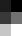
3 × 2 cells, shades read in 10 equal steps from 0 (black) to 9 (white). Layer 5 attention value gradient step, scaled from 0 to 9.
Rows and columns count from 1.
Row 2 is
2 4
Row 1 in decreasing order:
1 0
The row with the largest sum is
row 3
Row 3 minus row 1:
6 9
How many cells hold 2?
1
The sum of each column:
10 13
